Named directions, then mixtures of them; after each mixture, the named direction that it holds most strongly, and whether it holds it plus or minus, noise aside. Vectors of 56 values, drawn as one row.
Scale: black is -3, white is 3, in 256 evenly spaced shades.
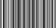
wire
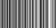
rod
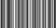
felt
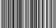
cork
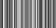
wire, minus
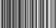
rod, plus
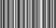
felt, plus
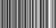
rod, plus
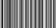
wire, minus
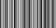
cork, minus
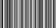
wire, minus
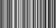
cork, minus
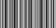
felt, minus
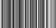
cork, plus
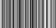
cork, plus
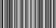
wire, minus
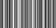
wire, minus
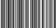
cork, plus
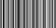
wire, plus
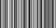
cork, minus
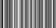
wire, minus
